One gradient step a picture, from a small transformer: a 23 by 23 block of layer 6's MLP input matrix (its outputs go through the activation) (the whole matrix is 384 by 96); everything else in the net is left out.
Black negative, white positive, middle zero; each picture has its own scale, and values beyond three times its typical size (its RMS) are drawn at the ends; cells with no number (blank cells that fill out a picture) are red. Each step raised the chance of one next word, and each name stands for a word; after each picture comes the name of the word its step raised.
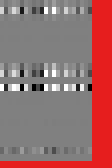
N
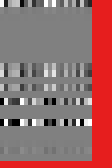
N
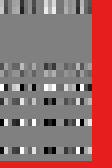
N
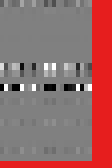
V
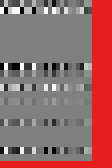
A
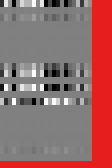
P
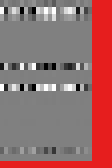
A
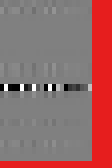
V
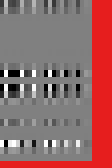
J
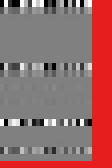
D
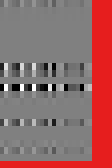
P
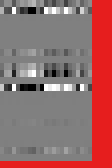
A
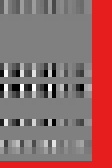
J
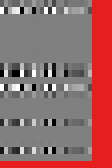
A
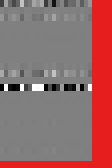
V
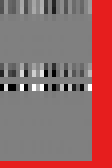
P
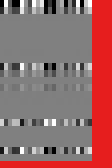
D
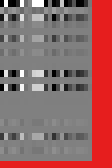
P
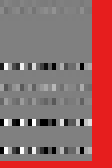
N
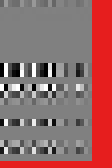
A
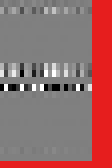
V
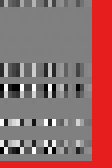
D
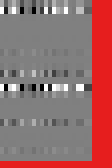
A
